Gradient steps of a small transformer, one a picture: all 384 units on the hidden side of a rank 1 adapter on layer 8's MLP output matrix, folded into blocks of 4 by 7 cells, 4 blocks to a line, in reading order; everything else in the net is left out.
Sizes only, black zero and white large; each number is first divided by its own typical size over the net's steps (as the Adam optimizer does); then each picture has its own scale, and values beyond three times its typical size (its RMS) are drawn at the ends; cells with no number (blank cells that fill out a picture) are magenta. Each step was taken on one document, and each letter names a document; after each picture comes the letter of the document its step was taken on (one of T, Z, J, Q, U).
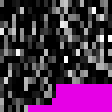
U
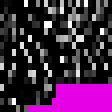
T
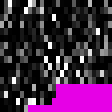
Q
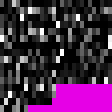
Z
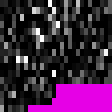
Z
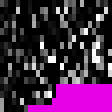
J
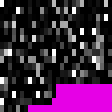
J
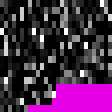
U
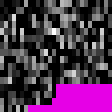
U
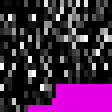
T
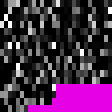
Q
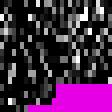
T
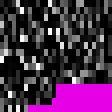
U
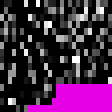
T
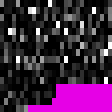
Z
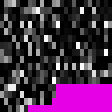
Q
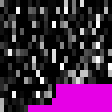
J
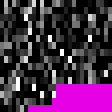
Q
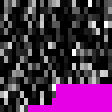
Q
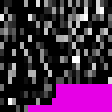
T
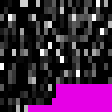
T
